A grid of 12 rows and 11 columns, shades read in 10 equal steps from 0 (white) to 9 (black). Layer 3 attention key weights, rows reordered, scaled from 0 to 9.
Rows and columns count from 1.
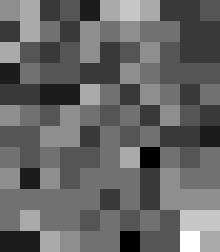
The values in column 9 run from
4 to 7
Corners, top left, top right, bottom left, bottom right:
4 6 8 3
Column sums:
66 65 65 67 65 65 62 67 65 64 65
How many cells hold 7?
25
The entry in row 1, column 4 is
6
